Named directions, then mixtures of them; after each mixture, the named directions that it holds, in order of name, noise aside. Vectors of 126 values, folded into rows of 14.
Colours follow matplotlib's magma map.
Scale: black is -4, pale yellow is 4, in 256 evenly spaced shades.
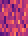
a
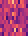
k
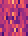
k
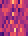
a, k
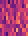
a, k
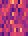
a, k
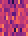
k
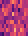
a, k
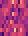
a, k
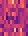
k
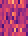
k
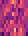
a, k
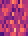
a, k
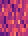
a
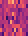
k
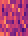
a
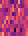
a, k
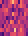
a, k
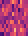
a, k
